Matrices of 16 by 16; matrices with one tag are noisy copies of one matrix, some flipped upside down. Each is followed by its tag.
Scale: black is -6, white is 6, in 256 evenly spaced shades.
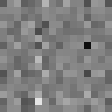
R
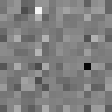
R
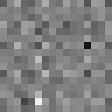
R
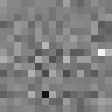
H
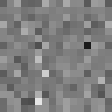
R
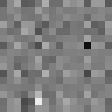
R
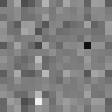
R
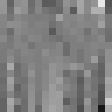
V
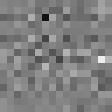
H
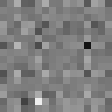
R
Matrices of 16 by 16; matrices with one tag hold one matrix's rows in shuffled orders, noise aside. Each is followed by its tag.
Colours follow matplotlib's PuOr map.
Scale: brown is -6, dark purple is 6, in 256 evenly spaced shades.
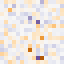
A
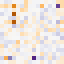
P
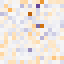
A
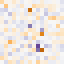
A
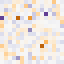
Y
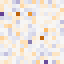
Y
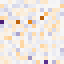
Y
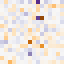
A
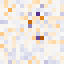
A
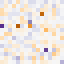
Y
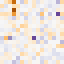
P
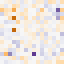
P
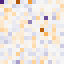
Y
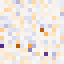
Y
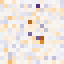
A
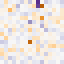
A
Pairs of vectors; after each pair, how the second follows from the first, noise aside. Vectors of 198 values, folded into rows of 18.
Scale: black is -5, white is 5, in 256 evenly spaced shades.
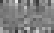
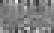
copied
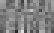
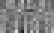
negated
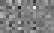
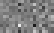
reversed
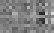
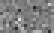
shuffled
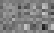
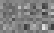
negated
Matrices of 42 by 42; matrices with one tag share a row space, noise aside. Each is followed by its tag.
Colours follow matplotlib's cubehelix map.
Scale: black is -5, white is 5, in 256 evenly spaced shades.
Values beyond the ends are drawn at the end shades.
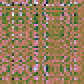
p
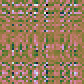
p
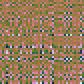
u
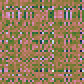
u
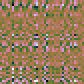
p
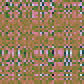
u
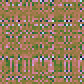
u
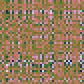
u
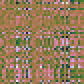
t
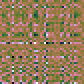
p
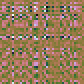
p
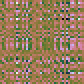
t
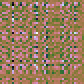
p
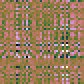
t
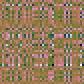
u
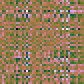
t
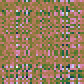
t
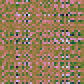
t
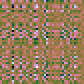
p
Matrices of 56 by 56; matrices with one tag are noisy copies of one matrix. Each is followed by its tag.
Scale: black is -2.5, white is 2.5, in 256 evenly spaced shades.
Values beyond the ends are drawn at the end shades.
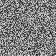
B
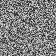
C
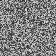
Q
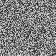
B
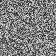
C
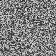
Q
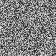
B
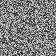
C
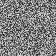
B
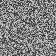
C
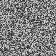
Q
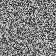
C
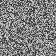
C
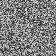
Q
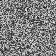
Q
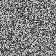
Q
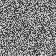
B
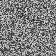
Q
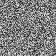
B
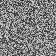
C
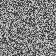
C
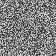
B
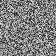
C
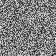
B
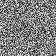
B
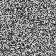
Q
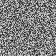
B
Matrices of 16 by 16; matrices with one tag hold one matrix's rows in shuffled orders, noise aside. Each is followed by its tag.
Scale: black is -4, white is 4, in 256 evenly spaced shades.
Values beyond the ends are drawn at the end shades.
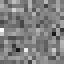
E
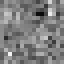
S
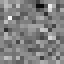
S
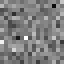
E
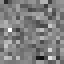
S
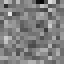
S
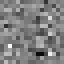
S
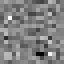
S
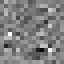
S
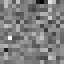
S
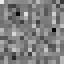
E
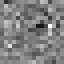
S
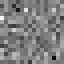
E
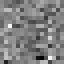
S
